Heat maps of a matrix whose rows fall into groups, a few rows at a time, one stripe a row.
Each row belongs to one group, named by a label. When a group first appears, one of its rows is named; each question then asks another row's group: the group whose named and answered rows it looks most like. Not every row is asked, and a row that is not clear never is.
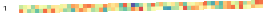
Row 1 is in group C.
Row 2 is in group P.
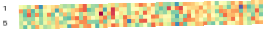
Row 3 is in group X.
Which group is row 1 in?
P
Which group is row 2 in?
X
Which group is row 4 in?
C
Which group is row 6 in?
C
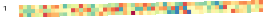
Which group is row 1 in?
P
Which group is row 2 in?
C
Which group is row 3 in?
P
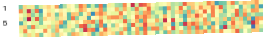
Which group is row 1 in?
P
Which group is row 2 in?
X
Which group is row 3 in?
X
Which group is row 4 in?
X
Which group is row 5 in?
C
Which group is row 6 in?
P
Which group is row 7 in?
C
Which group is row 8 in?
X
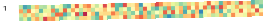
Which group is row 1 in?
C
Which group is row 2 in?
X
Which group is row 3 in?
C
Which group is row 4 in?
P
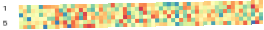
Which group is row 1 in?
P
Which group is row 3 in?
C
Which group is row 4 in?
C
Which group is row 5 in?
X
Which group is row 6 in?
C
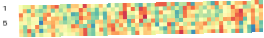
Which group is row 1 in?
C
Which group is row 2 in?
P
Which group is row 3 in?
P
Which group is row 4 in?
P
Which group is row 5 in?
P
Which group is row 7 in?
X
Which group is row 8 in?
X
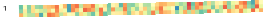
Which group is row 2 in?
C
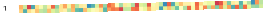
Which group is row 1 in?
X
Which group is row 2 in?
X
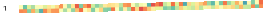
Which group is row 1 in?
C
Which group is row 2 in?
P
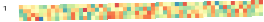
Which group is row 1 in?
P
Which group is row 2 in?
C
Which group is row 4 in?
X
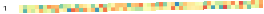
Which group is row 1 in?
P
